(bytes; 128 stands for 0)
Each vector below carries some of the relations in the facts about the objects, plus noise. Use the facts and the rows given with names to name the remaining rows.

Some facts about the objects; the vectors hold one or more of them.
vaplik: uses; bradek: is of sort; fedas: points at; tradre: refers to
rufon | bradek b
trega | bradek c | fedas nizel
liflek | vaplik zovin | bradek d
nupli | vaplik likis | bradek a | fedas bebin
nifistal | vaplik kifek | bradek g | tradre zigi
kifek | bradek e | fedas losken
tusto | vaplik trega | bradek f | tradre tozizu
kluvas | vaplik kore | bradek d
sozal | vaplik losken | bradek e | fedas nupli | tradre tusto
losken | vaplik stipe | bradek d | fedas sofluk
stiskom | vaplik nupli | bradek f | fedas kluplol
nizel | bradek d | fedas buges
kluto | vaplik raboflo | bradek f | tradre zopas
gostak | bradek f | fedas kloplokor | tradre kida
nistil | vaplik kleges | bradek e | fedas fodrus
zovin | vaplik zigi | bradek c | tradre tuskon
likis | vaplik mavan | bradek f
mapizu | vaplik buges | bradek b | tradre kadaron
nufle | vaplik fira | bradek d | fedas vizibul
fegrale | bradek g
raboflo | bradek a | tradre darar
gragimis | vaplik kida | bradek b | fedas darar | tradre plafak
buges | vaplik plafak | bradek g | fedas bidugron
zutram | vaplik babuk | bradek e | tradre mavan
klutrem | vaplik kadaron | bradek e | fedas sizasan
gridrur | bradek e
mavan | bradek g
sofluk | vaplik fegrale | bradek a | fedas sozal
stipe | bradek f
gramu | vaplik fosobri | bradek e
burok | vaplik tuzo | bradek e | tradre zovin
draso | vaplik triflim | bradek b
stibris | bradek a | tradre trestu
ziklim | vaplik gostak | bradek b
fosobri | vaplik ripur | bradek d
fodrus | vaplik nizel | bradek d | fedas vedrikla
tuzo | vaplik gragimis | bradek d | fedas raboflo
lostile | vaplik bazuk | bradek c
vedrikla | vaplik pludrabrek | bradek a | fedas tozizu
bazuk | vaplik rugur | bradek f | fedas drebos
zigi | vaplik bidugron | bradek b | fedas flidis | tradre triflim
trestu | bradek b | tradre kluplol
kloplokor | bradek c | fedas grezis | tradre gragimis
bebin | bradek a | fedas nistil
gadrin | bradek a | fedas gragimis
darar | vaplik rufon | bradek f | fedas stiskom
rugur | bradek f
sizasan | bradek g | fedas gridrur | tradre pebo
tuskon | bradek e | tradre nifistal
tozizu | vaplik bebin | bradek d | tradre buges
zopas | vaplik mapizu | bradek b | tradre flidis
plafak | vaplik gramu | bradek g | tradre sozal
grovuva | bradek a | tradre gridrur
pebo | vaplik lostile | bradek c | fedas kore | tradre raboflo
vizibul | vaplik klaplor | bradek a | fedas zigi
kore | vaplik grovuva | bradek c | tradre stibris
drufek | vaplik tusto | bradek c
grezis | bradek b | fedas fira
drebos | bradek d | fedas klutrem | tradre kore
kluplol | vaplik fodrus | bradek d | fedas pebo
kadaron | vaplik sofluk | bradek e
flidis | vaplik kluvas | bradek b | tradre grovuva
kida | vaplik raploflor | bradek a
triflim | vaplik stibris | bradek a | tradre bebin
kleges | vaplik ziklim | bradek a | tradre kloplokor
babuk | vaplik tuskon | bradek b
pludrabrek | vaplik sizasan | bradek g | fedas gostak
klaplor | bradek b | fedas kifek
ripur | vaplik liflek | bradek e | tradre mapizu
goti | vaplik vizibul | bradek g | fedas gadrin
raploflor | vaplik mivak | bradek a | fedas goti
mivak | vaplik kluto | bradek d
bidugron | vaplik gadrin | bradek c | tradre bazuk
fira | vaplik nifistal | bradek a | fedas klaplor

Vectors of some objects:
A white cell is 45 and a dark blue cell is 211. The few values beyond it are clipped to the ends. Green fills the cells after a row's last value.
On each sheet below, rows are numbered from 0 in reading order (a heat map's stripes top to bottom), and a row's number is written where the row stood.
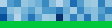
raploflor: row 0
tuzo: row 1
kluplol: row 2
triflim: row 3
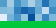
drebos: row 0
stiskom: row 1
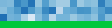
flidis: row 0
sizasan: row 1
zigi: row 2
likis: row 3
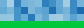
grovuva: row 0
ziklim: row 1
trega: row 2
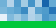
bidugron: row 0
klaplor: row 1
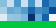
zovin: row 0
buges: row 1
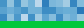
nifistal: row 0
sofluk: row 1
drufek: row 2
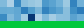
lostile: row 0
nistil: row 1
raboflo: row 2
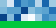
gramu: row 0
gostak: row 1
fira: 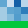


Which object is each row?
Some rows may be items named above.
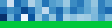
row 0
buges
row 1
stiskom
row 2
tozizu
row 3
nizel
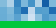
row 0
vizibul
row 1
grezis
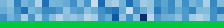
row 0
nufle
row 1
losken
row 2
kluto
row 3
kifek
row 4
stiskom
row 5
bebin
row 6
fegrale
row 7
tuskon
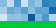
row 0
zovin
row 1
zopas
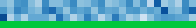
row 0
fodrus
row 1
klutrem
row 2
mivak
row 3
mivak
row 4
tuzo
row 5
kloplokor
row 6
klutrem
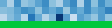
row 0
burok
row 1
mivak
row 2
kida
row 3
fegrale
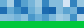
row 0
tusto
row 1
gridrur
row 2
ripur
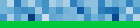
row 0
sofluk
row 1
kida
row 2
kleges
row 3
bazuk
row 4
goti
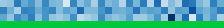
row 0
gadrin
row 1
mavan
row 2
ripur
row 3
tuskon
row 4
zutram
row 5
pludrabrek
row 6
mapizu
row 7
kluvas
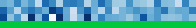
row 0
goti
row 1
plafak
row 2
gragimis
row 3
darar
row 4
zigi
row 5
kadaron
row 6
liflek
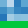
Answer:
sozal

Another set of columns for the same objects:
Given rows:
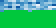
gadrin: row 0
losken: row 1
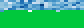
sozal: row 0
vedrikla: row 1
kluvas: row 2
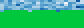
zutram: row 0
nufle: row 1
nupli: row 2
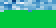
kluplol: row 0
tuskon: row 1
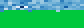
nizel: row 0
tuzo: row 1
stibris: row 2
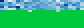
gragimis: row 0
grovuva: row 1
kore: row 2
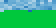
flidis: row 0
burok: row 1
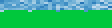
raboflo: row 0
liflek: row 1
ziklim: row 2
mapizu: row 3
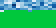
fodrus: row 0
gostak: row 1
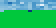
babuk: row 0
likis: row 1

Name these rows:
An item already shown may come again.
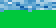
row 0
klutrem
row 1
kleges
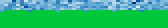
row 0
kloplokor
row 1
tuzo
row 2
stiskom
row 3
raploflor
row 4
bidugron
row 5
tuzo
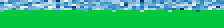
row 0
losken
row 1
kifek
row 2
gragimis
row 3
plafak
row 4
bebin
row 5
darar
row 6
fira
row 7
buges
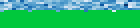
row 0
sofluk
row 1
ripur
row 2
mapizu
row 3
kadaron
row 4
fodrus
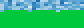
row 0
zutram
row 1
mavan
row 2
nifistal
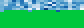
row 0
kloplokor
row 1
zigi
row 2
goti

